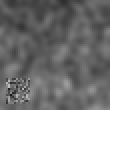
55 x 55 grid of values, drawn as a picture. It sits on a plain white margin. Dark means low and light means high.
Values rise toward the bottom. The bottom left is the roughest part. In the bottom left lies a patch that is rougher than the rest. The texture is blotchy. Neither half mirrors the other.
